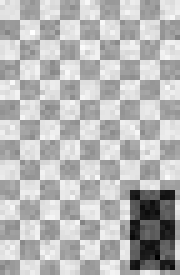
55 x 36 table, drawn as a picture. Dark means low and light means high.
Ninth with the lowest average: bottom right. Odd patch: lower, in the bottom right. Roughest part: bottom right. Average level on the scale: 70%.
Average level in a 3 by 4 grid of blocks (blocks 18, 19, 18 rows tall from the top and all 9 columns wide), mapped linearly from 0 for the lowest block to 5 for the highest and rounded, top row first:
5 5 5 5
5 5 5 5
5 5 4 0
